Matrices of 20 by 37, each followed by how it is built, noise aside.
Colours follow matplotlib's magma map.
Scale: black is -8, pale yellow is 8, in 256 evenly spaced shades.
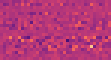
uneven rows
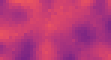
smooth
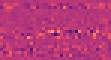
uneven rows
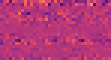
uneven rows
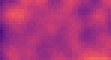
smooth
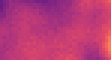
smooth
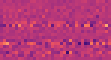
uneven rows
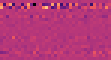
uneven rows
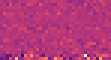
uneven rows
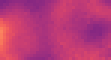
smooth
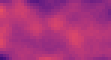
smooth
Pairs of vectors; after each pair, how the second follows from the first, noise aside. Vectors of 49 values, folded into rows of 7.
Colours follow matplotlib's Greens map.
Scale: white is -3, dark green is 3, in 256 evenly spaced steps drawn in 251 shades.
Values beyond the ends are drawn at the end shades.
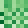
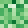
wrapped around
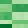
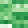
negated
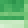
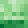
negated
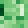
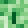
wrapped around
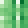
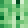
negated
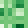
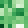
negated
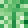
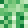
negated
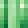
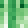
negated
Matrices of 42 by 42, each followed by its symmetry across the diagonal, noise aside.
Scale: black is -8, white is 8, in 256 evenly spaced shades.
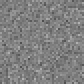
symmetric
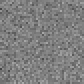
neither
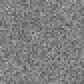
symmetric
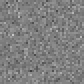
neither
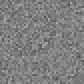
symmetric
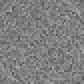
symmetric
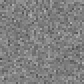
neither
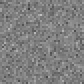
neither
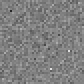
symmetric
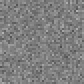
neither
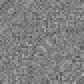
symmetric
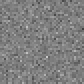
neither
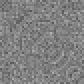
symmetric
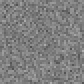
symmetric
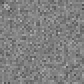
symmetric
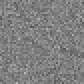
neither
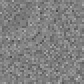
symmetric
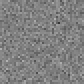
neither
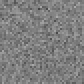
neither
